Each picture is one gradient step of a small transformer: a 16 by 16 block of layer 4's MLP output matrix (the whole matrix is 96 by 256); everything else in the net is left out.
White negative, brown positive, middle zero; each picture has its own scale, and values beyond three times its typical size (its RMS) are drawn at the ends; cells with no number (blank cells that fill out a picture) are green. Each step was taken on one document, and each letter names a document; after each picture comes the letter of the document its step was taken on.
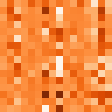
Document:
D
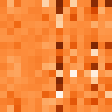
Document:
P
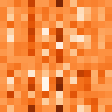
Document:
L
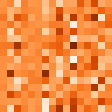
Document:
D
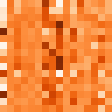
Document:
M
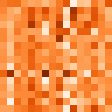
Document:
L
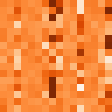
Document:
M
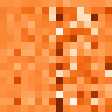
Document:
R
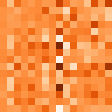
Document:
L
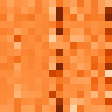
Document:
R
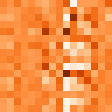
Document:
L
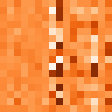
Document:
R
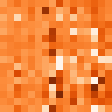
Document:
D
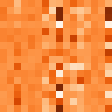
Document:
R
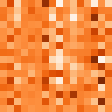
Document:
D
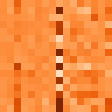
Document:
R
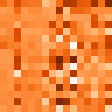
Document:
P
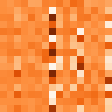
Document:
M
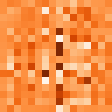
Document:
L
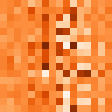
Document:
L
